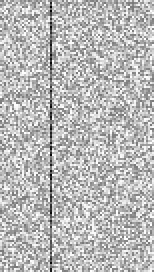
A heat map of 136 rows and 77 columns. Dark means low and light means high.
Stripes: none. Mirror symmetry: none. Grain: fine. Odd lines: column 26. Average level on the scale: 70%.
